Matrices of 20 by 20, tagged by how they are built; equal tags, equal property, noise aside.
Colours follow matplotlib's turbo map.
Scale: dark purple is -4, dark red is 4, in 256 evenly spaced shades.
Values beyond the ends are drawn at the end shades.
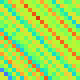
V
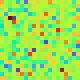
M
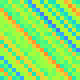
V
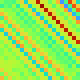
V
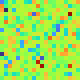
M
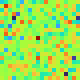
M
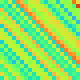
V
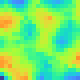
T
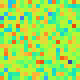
M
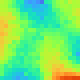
T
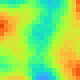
T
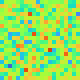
M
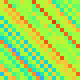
V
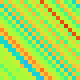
V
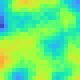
T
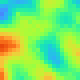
T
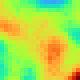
T
